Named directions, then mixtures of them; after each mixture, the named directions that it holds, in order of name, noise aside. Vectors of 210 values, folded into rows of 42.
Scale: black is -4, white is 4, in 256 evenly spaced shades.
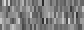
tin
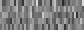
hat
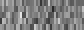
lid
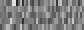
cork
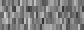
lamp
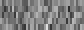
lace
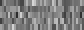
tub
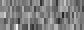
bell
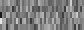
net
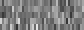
bell, lace, tin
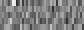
cork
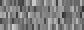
bell, tub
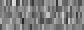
cork, tin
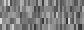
net, tin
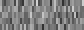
hat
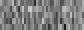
hat, lamp, tub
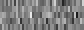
hat, tin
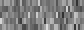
bell, lace, net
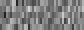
bell, cork, lamp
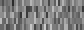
cork, lamp, lid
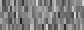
hat, lace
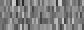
cork, tub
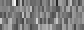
cork, net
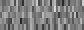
hat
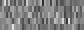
tin, tub
